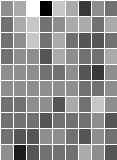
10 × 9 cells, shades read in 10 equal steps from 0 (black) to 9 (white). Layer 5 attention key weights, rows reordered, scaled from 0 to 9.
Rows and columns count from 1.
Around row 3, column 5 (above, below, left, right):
5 6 4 4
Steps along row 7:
same up same down up down up down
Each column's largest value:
5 6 9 5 7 6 6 7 6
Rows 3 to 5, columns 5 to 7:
6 4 3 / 6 5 4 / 4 5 3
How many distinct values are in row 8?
3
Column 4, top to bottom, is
0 4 4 3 4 5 5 3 5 4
